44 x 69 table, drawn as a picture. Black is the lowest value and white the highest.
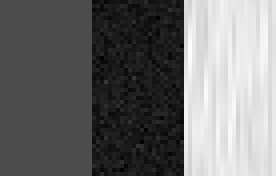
It is made of 1 by 3 panels. Panel 1,1: low, flat. Panel 1,2: very low, fine-grained, faint in contrast. Panel 1,3: very high, streaked downward, faint in contrast.
